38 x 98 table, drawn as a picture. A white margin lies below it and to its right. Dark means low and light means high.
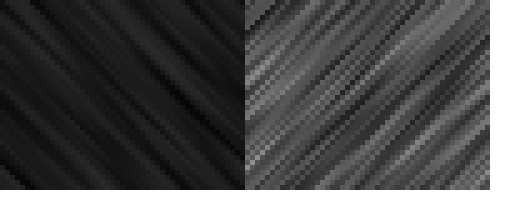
It is made of 1 by 2 panels. Panel 1,1: very low, slanting down to the right, faint in contrast. Panel 1,2: low, slanting up to the right.
